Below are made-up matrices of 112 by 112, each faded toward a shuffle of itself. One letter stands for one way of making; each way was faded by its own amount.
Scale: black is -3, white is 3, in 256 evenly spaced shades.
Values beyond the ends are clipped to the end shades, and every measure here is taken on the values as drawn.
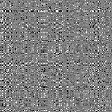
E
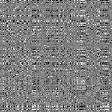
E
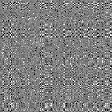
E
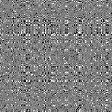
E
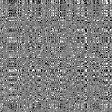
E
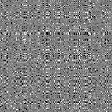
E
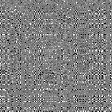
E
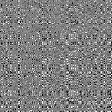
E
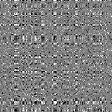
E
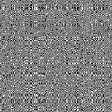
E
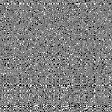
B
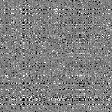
B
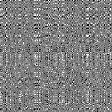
E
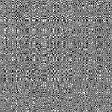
E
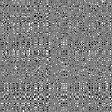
E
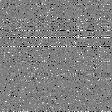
B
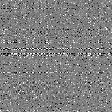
B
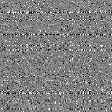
B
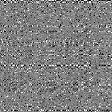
B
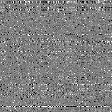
B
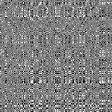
E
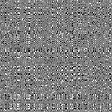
E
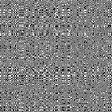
E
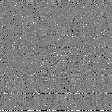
B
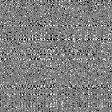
B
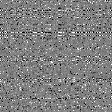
B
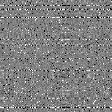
B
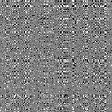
E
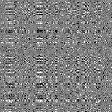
E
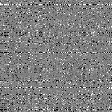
B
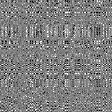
E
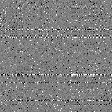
B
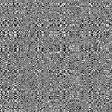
E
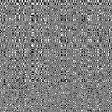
E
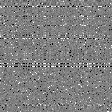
B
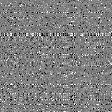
B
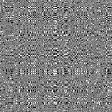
E
